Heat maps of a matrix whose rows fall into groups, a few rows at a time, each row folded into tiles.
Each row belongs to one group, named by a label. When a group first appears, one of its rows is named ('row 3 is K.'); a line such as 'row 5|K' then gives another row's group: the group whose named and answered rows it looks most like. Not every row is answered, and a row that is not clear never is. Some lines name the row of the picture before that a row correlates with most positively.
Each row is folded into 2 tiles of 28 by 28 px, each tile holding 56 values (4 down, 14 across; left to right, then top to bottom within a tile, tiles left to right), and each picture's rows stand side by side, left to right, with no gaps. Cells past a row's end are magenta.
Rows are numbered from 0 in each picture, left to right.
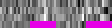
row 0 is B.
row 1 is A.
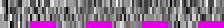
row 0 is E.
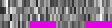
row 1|B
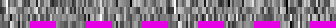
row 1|B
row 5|E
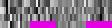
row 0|E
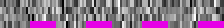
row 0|B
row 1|E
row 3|A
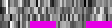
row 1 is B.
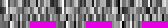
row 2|E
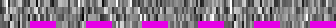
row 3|B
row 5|A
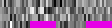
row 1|B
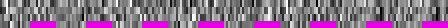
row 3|A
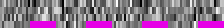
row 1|E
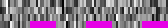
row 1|E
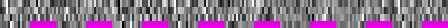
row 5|B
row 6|A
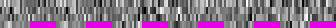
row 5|A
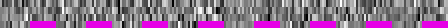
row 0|A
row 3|A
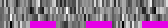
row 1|B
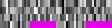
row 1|E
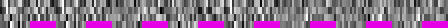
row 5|A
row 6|B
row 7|A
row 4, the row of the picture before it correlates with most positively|0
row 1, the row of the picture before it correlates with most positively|0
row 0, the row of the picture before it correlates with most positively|0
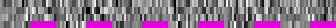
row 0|A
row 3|E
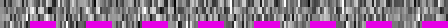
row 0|A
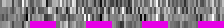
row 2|B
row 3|B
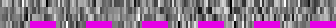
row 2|A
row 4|E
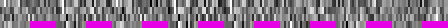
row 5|A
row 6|A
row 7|B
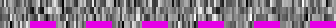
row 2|A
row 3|A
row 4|A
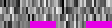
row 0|B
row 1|E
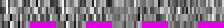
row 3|B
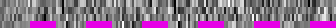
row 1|E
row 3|E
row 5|B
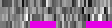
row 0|A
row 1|B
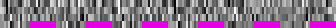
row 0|E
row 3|E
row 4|B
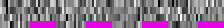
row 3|B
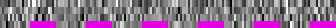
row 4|E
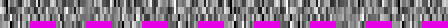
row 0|E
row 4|E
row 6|A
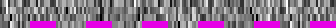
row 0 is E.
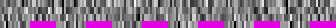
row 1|E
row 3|A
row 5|E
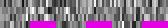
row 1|B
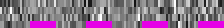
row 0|B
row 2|A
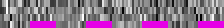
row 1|A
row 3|B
